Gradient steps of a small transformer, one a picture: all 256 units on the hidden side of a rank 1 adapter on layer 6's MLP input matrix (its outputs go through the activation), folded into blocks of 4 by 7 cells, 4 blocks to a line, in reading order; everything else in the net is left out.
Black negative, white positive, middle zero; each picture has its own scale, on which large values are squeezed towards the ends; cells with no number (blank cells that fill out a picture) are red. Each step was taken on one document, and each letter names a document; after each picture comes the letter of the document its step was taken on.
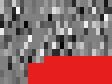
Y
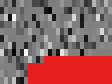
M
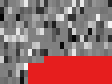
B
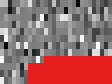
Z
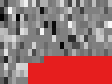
B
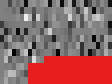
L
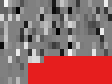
Y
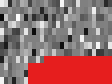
Z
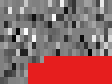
L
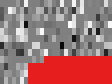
B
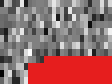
Z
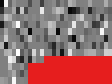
Y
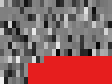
L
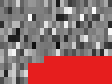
L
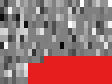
B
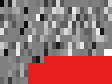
Y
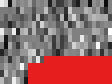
Z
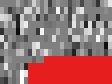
B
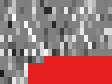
M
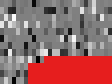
M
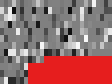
M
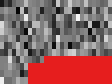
Y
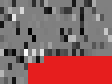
M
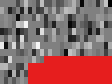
B
